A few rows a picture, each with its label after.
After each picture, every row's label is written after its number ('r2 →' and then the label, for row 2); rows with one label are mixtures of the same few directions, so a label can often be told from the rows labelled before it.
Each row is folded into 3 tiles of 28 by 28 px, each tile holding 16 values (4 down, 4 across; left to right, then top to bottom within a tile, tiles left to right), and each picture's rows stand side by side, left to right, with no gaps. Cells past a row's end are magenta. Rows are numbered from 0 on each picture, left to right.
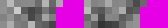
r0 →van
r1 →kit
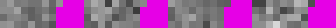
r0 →van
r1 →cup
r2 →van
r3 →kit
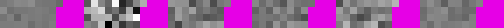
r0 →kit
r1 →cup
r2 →cup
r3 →cup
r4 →van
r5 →cup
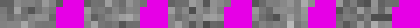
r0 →kit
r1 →cup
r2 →cup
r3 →van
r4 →cup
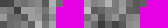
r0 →van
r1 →kit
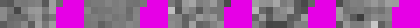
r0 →van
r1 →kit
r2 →kit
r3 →kit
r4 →van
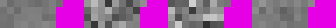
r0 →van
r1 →cup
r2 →cup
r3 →van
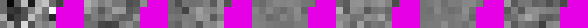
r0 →cup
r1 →kit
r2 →van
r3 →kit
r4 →kit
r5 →kit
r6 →van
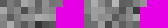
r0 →cup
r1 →cup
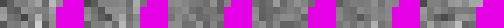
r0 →van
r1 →van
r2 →van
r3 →cup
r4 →van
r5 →van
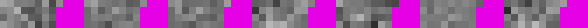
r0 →van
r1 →kit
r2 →kit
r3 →kit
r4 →van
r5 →kit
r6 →kit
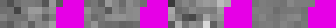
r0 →van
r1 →cup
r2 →van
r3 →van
